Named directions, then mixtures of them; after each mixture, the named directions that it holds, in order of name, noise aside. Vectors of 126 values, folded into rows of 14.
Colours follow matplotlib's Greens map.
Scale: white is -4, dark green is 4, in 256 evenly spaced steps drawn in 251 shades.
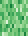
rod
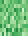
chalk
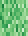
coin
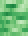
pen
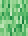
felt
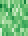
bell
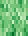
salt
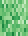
coin, pen, salt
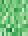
chalk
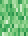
rod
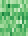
felt, pen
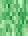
felt, salt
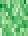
bell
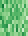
coin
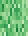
chalk, coin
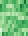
bell, pen, rod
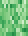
pen, salt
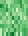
bell, salt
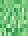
chalk
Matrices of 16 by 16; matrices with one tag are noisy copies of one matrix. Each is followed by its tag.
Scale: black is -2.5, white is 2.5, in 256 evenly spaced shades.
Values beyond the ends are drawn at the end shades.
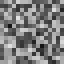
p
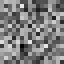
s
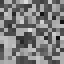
p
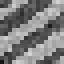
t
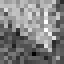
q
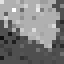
q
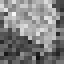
q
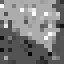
q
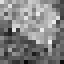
q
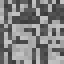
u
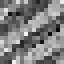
t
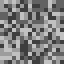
s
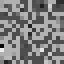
s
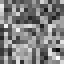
u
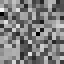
s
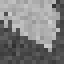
q
